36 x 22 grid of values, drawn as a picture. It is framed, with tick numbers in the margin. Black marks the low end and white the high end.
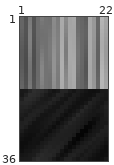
It is made of 2 by 1 panels. Panel 1,1: middling, streaked downward, strong in contrast. Panel 2,1: very low, slanting up to the right, faint in contrast.
